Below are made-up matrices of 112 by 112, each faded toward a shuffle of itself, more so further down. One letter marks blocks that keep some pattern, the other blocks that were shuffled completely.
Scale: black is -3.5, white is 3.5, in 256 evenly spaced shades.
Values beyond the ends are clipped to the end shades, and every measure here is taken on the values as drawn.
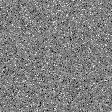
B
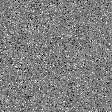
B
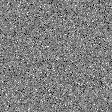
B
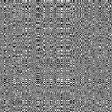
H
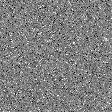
B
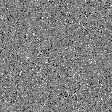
B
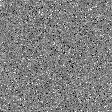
B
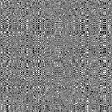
H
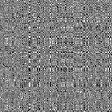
H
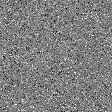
B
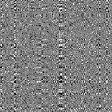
H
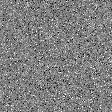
B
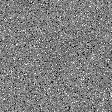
B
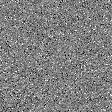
B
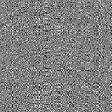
H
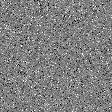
B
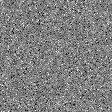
B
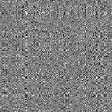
H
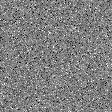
B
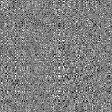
H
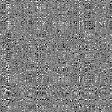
H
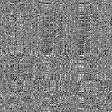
H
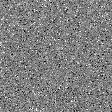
B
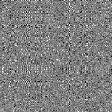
H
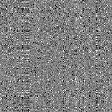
H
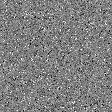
B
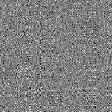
H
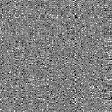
H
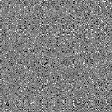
H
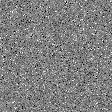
B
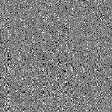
H
